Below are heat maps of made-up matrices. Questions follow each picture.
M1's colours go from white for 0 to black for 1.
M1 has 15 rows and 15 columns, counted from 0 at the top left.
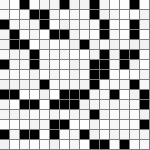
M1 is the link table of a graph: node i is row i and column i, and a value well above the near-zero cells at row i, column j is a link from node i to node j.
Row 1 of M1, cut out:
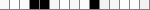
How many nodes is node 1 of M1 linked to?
3
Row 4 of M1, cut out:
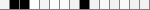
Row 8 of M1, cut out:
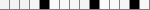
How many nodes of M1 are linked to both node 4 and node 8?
0
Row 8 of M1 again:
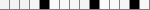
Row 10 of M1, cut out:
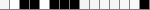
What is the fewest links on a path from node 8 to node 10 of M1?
3
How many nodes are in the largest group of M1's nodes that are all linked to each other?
3
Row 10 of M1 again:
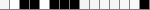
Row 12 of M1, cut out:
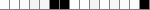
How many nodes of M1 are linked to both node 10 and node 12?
3
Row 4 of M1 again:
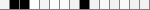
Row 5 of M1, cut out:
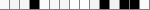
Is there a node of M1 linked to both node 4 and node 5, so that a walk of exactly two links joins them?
no
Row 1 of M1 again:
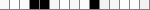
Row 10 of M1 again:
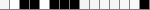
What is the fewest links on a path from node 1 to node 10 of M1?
2
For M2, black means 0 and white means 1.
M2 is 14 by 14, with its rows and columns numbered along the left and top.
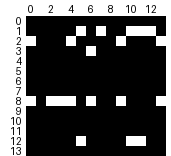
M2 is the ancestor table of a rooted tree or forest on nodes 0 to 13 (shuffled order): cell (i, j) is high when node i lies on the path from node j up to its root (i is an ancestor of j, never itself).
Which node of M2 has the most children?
2
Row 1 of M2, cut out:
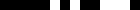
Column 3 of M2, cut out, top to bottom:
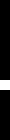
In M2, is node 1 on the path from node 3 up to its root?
no
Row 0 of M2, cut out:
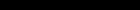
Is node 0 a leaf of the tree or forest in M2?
yes
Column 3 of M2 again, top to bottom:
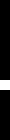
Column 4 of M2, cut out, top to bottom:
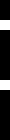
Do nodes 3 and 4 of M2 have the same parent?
no
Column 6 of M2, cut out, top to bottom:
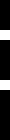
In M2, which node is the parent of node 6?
3
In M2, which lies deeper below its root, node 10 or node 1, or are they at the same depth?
node 10
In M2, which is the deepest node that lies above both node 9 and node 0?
2
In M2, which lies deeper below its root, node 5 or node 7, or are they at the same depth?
node 5
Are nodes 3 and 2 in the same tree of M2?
yes
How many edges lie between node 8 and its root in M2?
0
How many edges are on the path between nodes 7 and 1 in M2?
1
